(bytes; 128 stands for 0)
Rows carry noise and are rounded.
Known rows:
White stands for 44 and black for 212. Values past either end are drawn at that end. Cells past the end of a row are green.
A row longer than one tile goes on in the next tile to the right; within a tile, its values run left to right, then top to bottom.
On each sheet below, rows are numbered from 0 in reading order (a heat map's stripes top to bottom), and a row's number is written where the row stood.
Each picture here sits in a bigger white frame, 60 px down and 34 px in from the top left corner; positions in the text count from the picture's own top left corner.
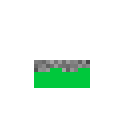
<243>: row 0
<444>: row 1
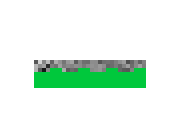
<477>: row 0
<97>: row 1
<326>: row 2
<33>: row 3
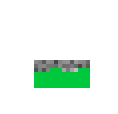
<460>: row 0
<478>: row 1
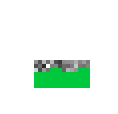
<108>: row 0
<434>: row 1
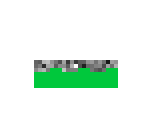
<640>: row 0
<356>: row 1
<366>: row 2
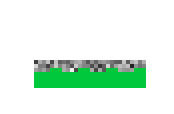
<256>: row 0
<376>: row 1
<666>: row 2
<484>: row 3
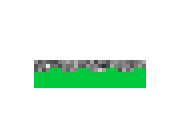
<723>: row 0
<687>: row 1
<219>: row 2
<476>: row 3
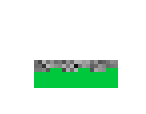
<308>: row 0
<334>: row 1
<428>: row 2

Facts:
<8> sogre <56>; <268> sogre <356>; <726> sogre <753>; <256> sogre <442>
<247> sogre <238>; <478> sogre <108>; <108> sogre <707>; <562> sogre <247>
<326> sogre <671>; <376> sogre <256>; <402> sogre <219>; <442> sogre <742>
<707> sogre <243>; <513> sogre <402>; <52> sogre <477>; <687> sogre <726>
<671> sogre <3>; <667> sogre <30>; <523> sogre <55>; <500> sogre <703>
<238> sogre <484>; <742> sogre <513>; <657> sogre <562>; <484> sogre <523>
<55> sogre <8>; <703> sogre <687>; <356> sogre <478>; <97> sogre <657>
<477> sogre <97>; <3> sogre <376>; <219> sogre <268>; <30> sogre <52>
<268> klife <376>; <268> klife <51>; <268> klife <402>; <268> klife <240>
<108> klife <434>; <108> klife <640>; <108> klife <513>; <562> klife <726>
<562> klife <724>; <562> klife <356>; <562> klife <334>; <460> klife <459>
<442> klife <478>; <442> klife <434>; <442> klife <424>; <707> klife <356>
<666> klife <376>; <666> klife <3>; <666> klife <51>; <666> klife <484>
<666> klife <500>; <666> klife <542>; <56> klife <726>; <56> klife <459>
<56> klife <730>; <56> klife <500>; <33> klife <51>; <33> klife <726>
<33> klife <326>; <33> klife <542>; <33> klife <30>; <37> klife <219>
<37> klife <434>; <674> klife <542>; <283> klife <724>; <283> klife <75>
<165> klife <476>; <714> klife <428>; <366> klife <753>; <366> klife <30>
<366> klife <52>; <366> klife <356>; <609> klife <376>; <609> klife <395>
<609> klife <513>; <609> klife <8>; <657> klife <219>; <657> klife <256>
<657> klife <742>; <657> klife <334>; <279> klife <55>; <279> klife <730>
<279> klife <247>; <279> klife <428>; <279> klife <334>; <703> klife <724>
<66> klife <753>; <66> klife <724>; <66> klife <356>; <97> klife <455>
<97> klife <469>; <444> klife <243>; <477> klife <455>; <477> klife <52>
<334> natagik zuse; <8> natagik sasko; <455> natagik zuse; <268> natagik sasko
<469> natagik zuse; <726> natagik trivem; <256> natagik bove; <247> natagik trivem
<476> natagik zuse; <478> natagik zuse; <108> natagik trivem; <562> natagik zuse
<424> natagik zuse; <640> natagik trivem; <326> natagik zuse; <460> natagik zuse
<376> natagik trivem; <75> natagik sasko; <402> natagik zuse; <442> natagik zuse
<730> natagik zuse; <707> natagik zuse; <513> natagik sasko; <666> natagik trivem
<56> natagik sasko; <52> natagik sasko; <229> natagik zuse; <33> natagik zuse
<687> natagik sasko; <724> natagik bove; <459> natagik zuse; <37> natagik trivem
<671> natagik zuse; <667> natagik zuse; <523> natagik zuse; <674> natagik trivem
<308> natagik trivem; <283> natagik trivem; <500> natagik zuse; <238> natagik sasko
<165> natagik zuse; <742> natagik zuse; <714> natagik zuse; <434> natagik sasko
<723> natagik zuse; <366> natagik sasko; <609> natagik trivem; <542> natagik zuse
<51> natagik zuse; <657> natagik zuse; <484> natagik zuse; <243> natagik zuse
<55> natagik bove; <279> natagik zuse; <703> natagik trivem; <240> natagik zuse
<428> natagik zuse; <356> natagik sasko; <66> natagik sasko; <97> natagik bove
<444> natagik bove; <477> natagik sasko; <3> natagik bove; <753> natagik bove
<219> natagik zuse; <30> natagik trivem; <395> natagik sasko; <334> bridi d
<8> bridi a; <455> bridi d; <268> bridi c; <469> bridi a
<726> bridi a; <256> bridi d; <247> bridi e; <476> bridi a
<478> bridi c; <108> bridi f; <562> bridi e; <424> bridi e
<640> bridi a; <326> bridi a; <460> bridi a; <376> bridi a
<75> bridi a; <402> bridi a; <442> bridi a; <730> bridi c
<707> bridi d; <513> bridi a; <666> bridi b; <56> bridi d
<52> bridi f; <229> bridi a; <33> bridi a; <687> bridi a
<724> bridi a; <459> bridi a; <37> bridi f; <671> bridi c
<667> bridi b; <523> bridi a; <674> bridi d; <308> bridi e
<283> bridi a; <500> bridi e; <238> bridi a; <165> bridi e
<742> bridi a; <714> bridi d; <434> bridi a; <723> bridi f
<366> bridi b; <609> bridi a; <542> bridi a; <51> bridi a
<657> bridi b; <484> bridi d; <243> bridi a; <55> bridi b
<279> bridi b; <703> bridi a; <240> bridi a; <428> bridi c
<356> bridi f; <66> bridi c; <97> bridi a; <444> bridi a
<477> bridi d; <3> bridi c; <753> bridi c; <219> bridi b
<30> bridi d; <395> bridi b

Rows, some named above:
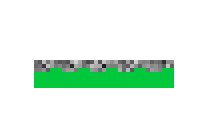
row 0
<308>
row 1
<640>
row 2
<484>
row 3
<726>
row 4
<742>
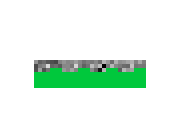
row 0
<723>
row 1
<8>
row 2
<707>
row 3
<434>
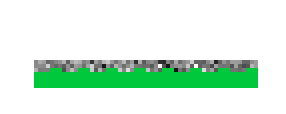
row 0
<238>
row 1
<395>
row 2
<30>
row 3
<513>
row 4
<52>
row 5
<442>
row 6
<247>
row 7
<657>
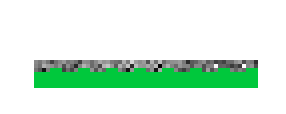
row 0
<66>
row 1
<279>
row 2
<609>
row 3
<56>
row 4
<714>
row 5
<562>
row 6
<723>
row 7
<37>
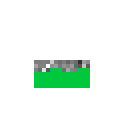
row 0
<3>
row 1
<742>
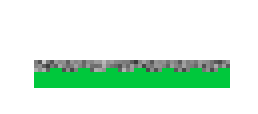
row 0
<55>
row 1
<75>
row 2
<434>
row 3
<424>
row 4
<75>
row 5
<75>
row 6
<165>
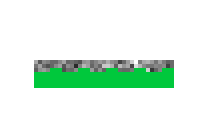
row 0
<667>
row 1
<279>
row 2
<609>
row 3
<674>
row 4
<268>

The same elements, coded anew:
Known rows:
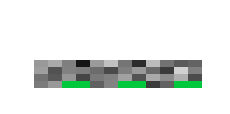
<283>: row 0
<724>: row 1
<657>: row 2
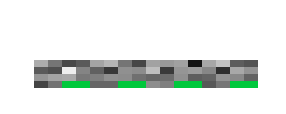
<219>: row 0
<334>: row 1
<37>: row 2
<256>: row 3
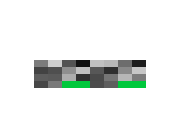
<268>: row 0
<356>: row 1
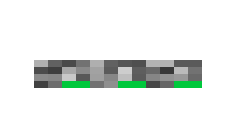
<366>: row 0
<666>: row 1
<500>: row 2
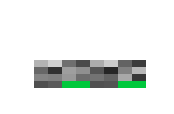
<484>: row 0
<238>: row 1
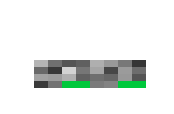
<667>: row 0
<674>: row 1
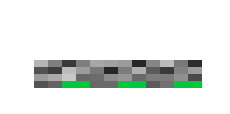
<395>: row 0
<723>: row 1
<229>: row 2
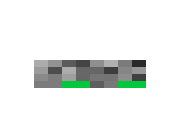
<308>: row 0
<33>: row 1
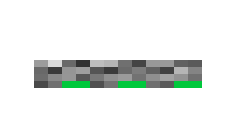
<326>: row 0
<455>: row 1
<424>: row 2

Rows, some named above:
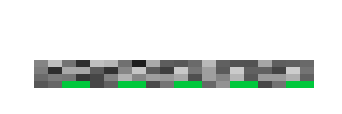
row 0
<442>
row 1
<356>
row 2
<279>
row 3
<666>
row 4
<279>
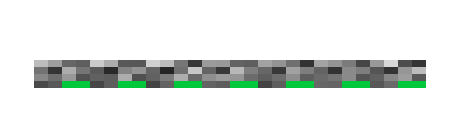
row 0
<562>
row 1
<477>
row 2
<52>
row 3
<424>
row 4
<707>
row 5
<714>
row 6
<513>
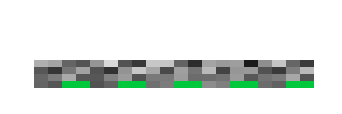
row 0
<56>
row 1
<513>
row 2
<30>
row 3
<37>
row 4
<434>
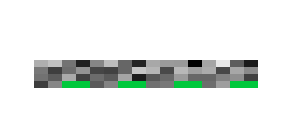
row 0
<97>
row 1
<66>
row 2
<108>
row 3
<376>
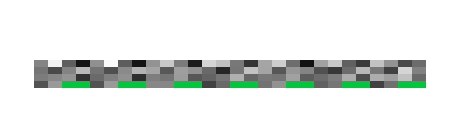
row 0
<3>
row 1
<3>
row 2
<640>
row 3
<52>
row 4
<726>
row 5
<75>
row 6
<55>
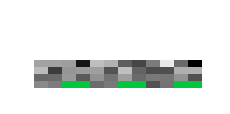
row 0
<37>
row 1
<247>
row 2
<478>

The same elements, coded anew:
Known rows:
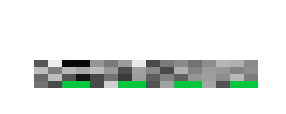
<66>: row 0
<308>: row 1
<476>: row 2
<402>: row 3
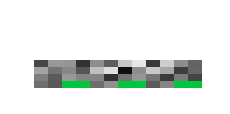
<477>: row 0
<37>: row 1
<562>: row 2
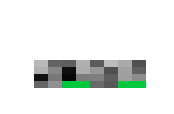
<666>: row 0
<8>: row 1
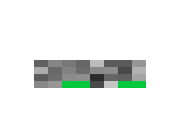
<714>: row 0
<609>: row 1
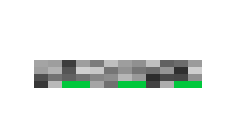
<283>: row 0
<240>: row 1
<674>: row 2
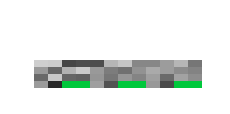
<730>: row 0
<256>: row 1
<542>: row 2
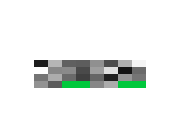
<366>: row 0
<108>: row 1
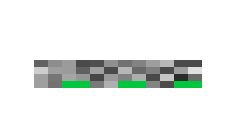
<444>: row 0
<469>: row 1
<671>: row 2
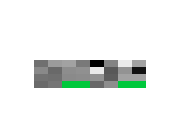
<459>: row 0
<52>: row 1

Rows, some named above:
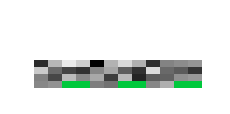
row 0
<723>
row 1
<356>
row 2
<165>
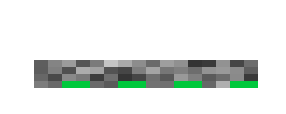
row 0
<442>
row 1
<667>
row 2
<97>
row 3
<707>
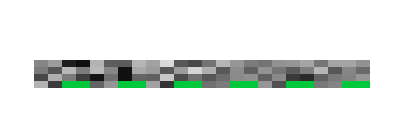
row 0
<268>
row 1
<666>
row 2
<3>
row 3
<484>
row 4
<219>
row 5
<484>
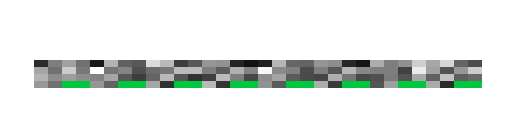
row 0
<513>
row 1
<366>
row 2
<478>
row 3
<268>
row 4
<366>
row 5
<268>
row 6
<376>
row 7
<3>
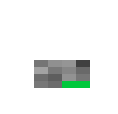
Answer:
<97>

